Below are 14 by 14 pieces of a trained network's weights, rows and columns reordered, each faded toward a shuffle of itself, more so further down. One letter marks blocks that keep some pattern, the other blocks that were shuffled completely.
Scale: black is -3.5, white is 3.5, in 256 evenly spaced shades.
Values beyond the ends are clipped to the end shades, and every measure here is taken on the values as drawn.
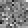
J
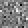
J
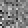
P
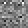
P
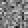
J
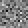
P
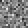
J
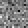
J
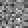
P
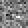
J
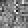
P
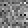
P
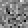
J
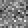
J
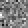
J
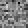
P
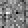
P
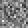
J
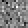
J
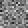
P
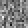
J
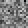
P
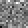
J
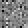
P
